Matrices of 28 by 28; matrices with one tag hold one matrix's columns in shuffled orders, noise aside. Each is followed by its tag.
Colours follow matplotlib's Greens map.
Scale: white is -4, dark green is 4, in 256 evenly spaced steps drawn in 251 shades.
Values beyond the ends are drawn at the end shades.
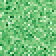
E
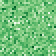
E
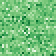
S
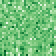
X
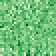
X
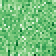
X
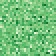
S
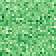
S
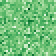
S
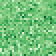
S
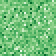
E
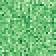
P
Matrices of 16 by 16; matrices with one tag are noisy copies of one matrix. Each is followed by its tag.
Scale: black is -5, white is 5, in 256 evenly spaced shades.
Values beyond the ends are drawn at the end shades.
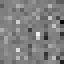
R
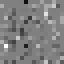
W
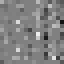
R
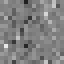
W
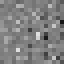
R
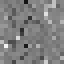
W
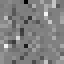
W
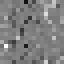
W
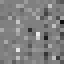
R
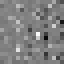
R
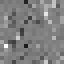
W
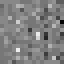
R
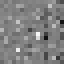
R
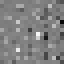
R
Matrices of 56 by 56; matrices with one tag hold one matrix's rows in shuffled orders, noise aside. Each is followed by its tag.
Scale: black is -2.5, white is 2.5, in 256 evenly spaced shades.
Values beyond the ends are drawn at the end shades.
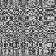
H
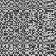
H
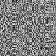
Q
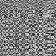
H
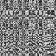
H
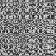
H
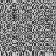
Q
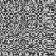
H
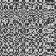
H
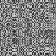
Q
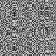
Q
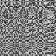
H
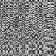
H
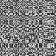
H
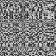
H
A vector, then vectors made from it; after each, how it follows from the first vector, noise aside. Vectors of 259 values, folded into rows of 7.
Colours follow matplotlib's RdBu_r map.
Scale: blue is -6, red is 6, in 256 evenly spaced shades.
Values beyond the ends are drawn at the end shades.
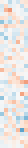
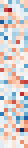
scaled up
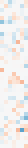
partly zeroed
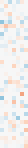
partly zeroed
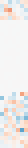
partly zeroed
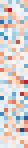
scaled up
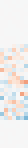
partly zeroed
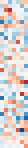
scaled up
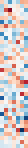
scaled up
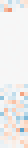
partly zeroed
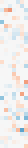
partly zeroed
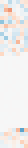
partly zeroed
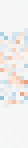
partly zeroed
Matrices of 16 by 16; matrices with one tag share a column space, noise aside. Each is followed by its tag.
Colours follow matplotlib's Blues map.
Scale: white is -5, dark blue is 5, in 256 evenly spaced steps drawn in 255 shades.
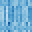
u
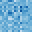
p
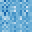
p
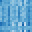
u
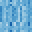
u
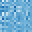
p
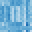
u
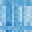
u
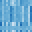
u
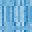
u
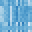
u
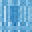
u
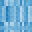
u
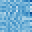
p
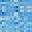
p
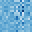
p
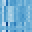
u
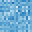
p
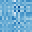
p
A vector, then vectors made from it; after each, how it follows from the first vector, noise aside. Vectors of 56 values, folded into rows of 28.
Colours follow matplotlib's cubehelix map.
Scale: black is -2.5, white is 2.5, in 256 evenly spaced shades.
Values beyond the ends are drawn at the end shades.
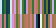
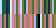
copied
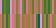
shrunk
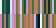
copied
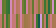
shrunk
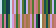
copied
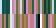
copied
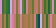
shrunk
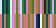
copied
